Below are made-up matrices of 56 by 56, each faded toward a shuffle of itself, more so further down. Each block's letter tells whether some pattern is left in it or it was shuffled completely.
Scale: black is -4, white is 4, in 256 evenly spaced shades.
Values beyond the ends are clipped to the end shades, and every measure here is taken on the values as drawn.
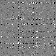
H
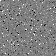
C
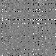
H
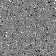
C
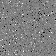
C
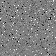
C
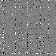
H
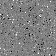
C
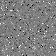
C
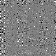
H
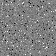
C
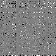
H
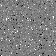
C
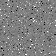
C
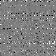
H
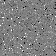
C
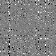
H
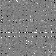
H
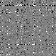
H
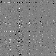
H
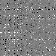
H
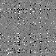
H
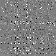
H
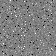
C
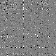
H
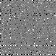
H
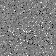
C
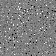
C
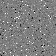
C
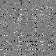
H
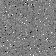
C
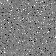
C
